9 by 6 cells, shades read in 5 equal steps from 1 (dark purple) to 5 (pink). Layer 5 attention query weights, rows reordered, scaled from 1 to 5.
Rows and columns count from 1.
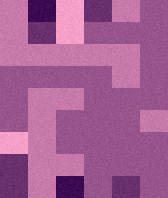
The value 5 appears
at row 1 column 3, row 2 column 3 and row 7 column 1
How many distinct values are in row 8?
3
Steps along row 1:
down up down up down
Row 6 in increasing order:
3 3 3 3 4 4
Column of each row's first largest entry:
3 3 1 5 2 2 1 2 2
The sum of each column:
30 30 32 27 29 28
